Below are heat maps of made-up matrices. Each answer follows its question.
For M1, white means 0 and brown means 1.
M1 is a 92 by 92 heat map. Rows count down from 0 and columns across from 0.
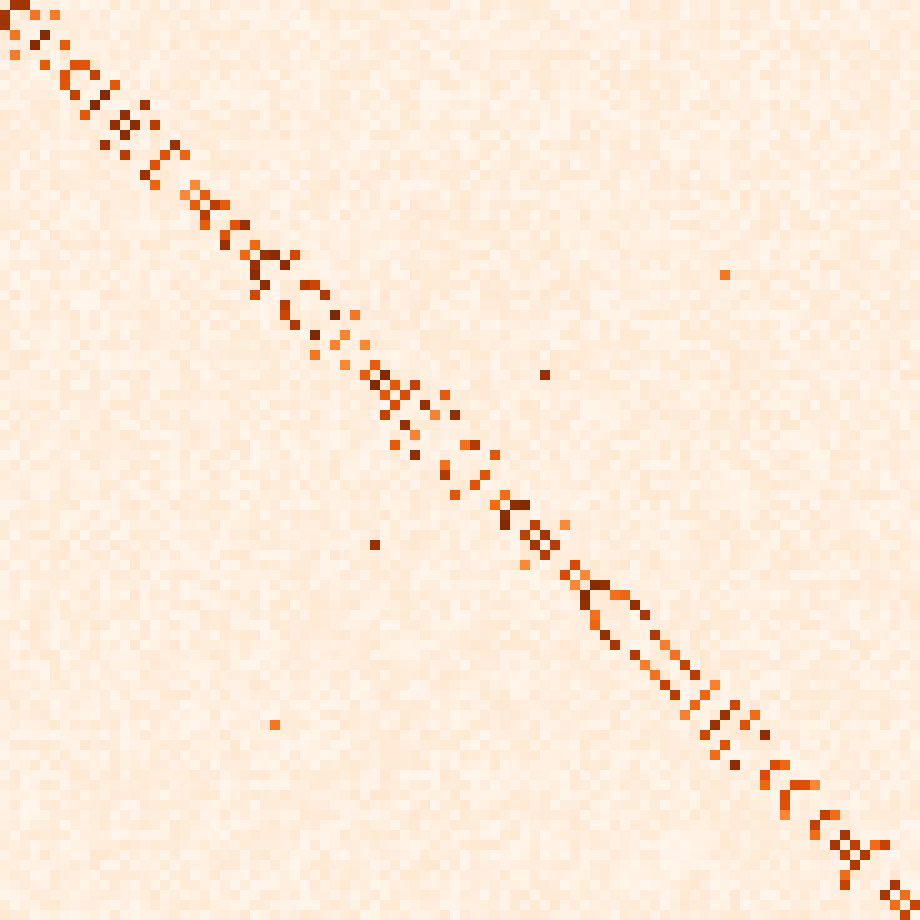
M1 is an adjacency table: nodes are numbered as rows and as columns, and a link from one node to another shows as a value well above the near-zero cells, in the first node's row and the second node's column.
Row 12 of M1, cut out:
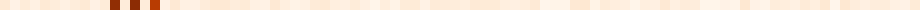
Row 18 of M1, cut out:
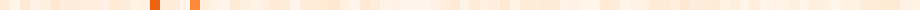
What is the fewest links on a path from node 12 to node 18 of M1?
2
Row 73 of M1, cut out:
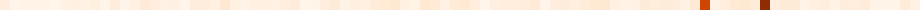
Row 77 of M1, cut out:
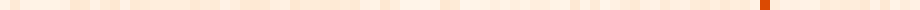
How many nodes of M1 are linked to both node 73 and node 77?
1
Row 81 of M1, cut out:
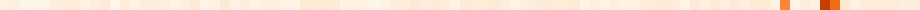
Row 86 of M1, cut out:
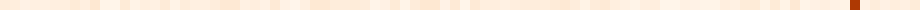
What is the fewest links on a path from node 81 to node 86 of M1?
4
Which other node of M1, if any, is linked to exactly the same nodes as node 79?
node 80
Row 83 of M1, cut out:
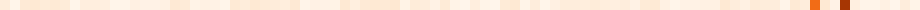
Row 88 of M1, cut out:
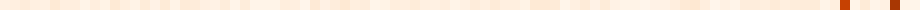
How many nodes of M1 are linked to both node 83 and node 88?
1
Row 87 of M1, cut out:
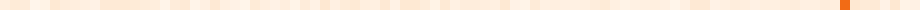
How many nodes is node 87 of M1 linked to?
1
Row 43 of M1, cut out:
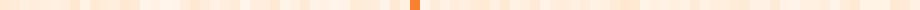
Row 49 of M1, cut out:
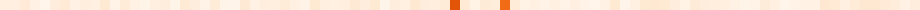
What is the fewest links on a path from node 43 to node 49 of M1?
3
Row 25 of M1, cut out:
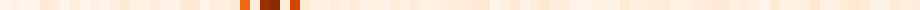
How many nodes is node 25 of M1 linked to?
4
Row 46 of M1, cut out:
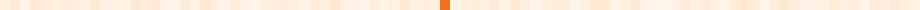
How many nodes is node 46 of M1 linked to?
1
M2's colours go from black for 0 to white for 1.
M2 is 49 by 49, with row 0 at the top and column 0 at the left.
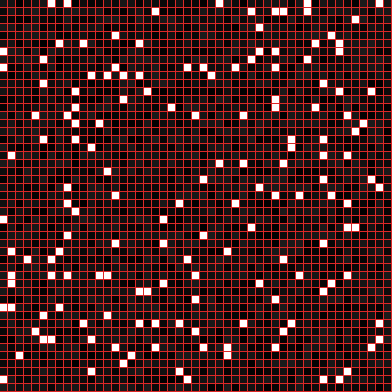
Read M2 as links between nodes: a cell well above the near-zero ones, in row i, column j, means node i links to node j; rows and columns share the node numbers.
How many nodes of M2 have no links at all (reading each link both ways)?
2
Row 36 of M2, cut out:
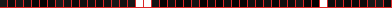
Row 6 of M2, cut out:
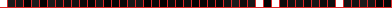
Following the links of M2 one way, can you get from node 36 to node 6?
yes
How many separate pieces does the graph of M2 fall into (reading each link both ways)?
3
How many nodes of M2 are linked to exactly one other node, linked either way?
6
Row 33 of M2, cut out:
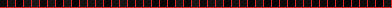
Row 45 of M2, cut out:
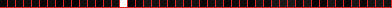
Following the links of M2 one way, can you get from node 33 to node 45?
no
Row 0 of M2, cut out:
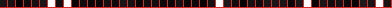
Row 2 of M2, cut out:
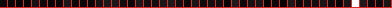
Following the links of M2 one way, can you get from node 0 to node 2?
yes
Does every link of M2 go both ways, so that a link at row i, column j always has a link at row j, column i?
yes
